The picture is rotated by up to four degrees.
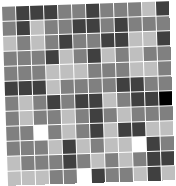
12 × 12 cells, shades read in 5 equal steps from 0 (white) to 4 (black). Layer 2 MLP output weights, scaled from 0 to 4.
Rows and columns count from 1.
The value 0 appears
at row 9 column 3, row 10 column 10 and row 12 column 6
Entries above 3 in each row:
0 0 0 0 0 0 1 0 0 0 0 0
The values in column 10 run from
0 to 3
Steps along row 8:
down up same down up up down down up same same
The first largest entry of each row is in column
2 2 5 4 1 1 12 7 7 5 5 7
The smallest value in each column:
1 1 0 1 1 0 1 1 1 0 1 1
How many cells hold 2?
68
